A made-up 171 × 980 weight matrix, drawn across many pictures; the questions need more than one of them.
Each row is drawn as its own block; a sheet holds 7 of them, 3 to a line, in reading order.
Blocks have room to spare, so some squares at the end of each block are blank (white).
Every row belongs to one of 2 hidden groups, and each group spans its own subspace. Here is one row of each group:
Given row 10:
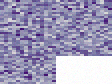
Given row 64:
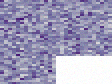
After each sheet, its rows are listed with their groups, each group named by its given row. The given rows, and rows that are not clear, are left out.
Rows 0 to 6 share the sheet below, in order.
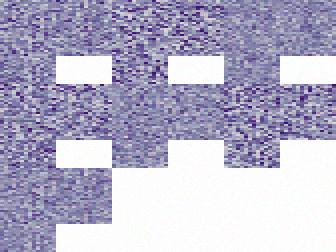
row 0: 10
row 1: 64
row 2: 64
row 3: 10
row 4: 10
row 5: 10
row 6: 10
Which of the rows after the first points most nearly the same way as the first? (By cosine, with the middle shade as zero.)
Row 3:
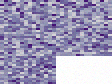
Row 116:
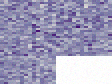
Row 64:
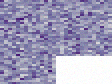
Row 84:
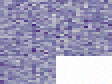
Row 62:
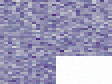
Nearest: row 62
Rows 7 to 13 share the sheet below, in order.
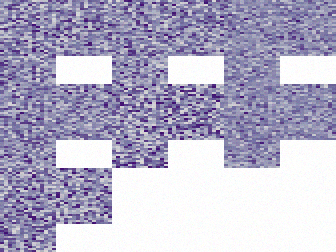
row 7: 10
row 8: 10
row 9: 64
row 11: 10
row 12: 10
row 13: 10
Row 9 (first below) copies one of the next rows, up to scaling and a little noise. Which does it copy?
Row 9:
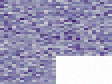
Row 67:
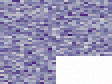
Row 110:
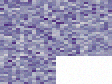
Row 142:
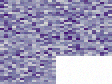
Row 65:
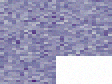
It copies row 142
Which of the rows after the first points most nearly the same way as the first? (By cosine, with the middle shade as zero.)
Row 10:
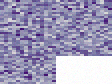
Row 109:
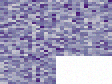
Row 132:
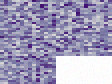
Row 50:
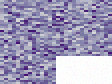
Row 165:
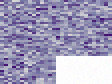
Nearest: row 109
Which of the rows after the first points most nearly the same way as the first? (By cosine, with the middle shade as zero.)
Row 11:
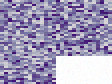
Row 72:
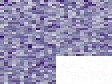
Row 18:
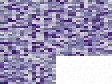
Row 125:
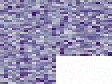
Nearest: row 18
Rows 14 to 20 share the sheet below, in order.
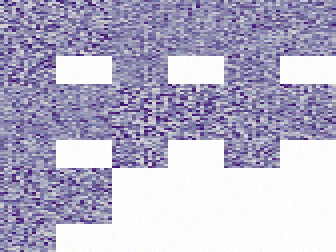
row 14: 10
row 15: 10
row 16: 64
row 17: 64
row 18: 10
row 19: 10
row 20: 10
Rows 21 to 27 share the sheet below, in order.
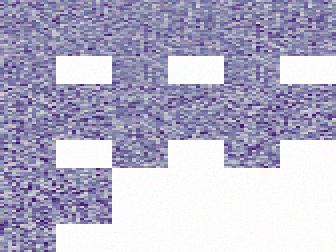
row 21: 64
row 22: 10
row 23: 10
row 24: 64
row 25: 64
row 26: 64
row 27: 64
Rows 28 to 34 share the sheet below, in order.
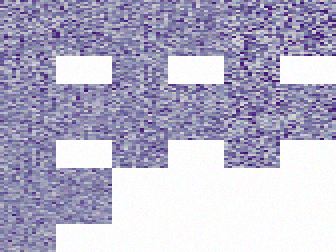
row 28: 64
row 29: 10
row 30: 64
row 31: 10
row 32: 10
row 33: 64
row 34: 10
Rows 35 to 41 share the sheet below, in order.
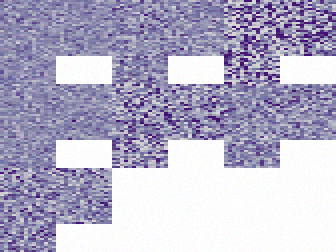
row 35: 64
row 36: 64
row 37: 64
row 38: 10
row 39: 64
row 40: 64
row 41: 10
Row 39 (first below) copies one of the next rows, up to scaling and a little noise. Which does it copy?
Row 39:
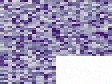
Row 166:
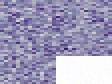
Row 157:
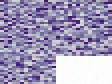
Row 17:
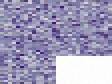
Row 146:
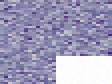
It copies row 17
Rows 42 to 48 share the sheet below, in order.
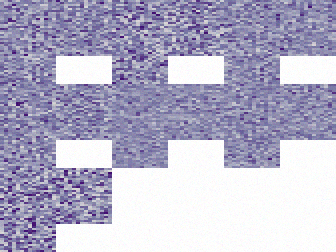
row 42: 10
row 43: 64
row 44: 10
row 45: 64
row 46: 64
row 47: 10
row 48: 64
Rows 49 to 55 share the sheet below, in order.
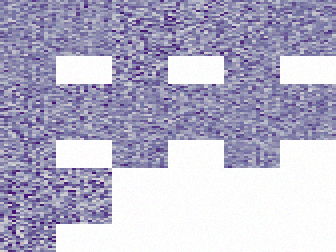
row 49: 10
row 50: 64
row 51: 64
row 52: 10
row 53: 10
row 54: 10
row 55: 64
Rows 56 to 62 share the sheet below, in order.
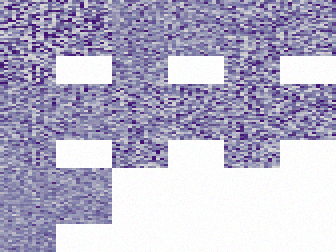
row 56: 10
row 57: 10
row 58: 64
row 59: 10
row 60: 64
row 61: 10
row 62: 10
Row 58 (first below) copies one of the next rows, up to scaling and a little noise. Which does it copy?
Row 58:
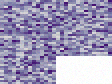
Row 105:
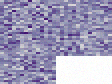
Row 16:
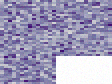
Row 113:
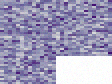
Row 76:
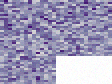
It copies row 113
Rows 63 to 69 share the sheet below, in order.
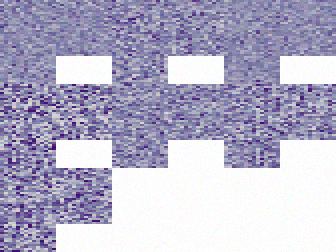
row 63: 10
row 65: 64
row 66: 64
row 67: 64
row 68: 10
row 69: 64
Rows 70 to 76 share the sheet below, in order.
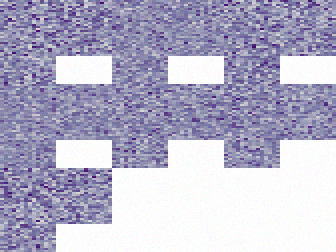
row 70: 10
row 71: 64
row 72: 10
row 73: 10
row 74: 64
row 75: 64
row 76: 64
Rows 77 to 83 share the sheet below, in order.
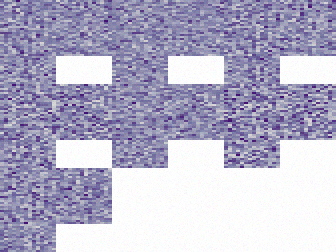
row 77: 10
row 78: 64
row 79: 10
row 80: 64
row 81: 64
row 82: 64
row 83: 10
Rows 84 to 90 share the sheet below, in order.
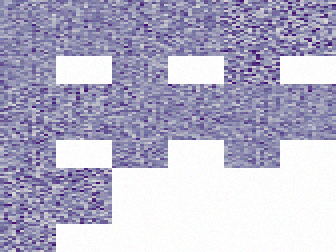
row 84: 10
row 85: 10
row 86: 64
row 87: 10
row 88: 10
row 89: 10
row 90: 64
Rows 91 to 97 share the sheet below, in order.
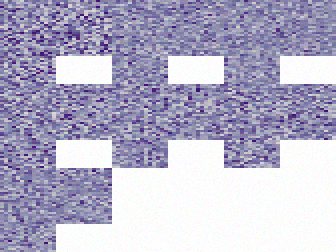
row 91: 64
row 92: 64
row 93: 64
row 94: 64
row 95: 10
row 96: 64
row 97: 10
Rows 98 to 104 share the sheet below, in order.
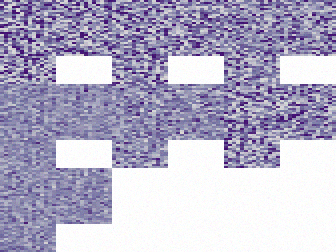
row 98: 10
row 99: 64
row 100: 64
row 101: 10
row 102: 64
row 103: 64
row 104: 10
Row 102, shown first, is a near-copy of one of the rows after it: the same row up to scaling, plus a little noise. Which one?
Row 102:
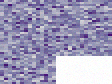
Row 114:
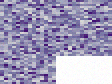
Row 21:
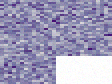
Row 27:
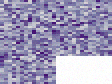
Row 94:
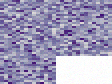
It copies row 114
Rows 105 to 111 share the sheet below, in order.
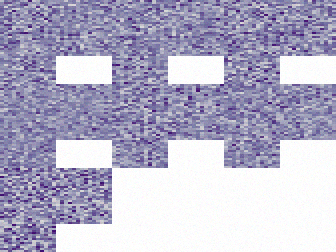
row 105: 64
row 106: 64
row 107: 64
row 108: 10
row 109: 10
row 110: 64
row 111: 64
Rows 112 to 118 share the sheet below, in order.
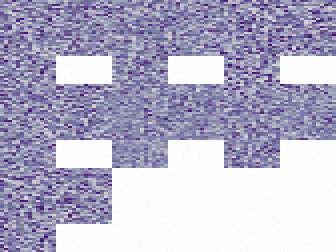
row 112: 64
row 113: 64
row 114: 64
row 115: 64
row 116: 10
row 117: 10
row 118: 64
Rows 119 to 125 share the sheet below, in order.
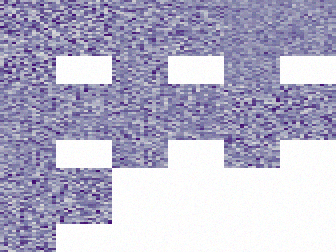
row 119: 64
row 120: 64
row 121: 64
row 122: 10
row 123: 10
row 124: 64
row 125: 64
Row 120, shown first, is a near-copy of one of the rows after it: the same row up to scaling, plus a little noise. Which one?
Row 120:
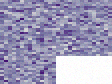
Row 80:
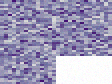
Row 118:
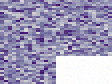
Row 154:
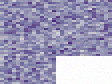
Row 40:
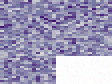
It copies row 118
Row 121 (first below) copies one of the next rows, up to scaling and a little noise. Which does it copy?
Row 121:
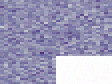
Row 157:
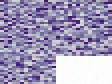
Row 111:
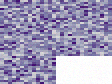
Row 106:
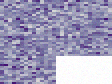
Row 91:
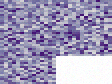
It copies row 91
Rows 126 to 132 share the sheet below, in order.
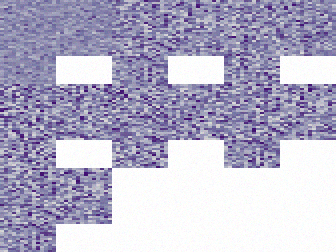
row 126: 64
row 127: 10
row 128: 64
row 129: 10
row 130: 64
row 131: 10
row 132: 10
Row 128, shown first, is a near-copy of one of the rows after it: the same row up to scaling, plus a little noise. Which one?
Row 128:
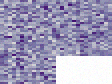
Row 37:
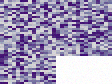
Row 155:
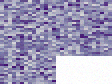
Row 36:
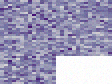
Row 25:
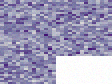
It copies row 37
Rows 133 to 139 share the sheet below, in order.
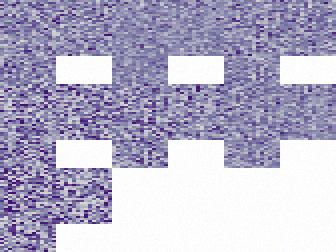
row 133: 64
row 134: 10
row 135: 10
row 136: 64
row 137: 10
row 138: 10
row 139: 64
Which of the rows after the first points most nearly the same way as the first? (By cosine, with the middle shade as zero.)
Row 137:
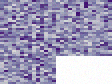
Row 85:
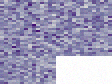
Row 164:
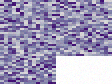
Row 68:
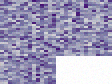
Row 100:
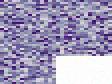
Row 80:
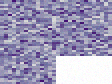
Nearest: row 68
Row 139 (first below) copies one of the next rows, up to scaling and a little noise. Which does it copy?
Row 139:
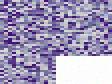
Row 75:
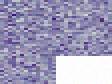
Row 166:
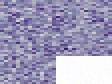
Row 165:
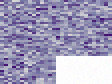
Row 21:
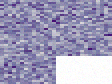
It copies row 75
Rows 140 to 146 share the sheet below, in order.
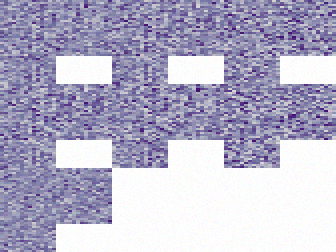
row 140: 10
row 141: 10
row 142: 64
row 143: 10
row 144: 10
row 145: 64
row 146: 64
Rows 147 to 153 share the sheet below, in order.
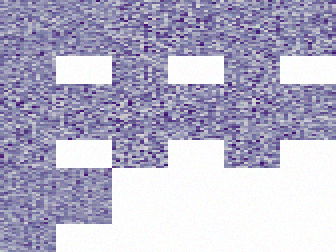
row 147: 64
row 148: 10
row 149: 64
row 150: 64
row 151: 64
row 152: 64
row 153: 10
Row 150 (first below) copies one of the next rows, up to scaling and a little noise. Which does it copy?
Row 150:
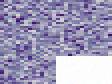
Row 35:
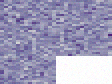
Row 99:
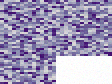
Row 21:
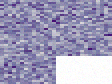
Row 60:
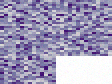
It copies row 35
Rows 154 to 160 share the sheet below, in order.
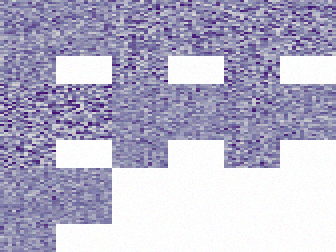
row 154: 64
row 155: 64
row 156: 64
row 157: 64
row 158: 10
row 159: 64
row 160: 64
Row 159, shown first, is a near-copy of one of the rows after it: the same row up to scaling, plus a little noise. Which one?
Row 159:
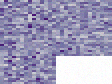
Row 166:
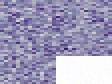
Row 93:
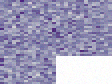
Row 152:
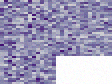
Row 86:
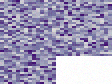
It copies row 152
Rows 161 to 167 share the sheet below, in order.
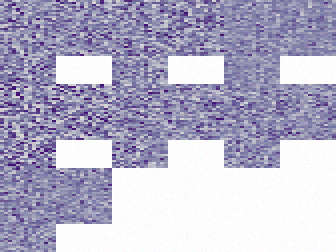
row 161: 10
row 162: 10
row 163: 10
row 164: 10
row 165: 64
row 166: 64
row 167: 10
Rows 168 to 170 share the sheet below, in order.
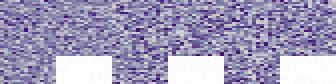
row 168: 64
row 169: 64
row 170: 10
